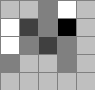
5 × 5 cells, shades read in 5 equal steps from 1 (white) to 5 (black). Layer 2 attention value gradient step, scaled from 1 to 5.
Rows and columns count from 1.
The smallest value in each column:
1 2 2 1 2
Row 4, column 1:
3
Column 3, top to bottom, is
3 3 4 2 2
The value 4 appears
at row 2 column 2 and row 3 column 3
